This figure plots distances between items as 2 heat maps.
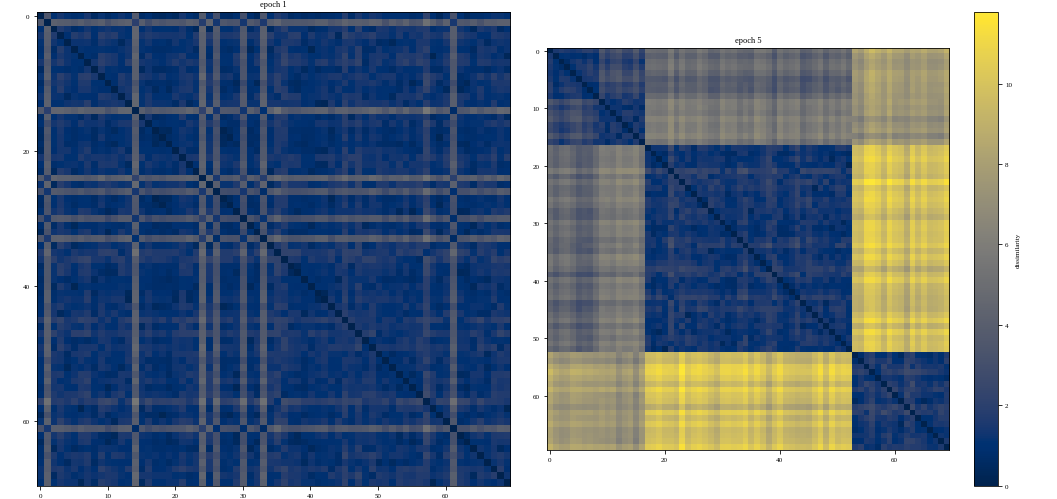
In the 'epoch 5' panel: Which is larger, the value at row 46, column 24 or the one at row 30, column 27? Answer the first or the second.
the second
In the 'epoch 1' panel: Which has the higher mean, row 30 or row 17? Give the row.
30
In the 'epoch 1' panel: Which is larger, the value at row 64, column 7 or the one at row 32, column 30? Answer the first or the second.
the second
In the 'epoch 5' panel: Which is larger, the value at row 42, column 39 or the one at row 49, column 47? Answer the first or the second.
the first
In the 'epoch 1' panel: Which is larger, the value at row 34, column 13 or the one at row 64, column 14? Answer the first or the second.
the second
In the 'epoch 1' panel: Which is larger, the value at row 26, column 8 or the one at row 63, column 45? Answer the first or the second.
the first
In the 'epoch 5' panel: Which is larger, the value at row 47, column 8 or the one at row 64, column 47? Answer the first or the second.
the second
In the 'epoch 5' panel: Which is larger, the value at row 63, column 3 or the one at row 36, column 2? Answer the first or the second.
the first
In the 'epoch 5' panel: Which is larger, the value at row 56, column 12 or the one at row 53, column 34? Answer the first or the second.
the second
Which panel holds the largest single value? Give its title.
epoch 5
